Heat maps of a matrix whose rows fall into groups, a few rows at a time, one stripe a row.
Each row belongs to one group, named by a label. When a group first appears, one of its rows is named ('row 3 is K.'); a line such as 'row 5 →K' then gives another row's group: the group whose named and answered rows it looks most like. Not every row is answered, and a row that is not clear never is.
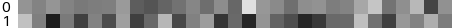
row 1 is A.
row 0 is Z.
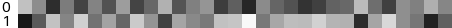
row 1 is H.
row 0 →A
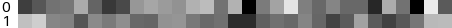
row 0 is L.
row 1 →A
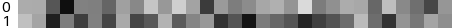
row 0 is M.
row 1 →A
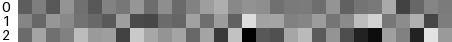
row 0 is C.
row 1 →Z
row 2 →L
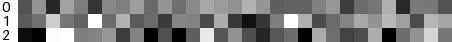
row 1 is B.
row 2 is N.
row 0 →C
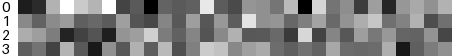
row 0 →N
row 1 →Z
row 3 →C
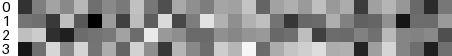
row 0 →H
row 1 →C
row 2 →M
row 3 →H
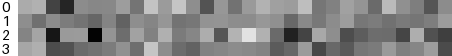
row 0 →M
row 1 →C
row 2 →C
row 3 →M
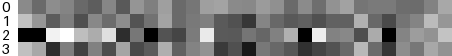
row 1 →A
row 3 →A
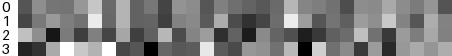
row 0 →B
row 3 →N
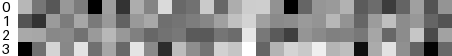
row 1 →H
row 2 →Z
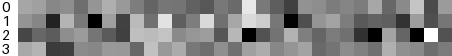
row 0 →Z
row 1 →C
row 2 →L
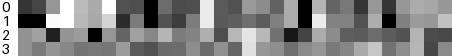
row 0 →N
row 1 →N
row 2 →C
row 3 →Z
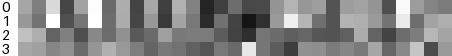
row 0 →B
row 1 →B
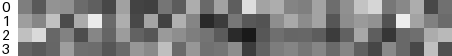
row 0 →Z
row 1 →B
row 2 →A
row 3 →L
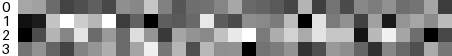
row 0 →M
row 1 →N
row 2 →H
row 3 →L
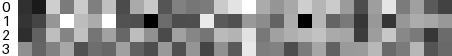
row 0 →H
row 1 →N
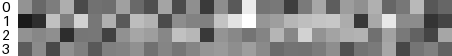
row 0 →Z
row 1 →H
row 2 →M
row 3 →C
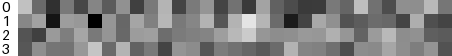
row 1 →C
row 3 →B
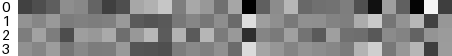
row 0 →L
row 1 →Z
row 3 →Z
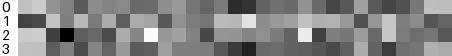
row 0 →A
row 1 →H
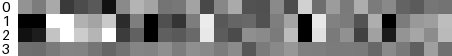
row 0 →M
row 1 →N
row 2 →N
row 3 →L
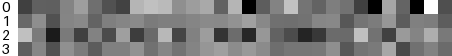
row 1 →C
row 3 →C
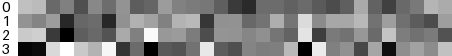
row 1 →M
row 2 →M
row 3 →N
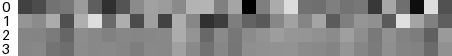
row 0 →L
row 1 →B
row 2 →M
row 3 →M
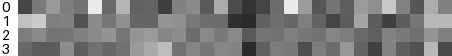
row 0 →B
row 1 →A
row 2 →L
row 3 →L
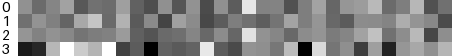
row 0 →Z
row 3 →N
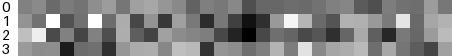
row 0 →L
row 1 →B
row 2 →A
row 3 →M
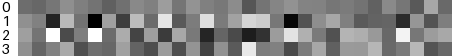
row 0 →L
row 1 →C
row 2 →B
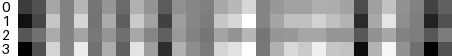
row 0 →H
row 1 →H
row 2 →H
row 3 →H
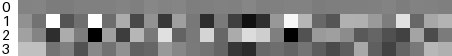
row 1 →B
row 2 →C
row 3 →A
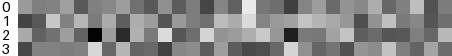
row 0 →Z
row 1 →H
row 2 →C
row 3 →B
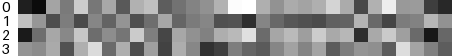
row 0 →H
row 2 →H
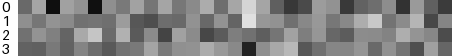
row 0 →C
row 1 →Z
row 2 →B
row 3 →L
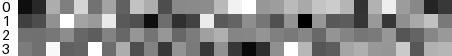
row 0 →H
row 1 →N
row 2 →C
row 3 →B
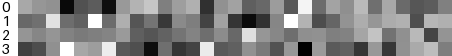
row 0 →M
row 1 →B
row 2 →Z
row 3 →N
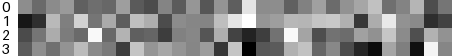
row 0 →Z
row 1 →H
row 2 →B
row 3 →L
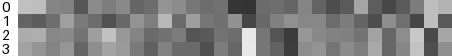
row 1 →L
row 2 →Z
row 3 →Z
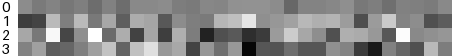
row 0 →C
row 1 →H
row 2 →B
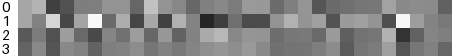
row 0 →M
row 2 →C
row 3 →C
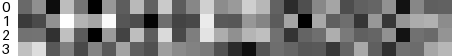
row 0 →C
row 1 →N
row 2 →C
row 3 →A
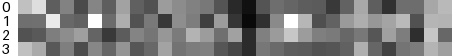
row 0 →A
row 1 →B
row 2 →L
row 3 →A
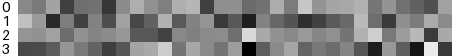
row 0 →M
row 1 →A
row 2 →Z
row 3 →L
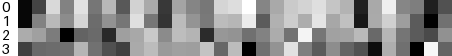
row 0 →H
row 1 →H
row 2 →M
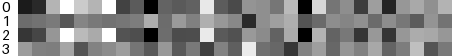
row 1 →L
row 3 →Z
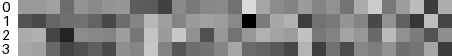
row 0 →Z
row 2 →M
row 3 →M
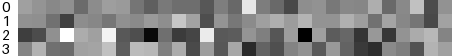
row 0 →Z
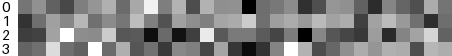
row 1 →H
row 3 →B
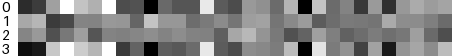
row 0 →N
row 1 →M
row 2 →C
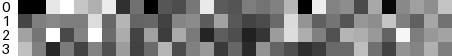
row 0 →N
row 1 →B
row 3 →A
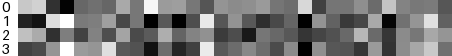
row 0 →M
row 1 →N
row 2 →A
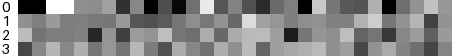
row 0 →N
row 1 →Z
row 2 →C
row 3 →H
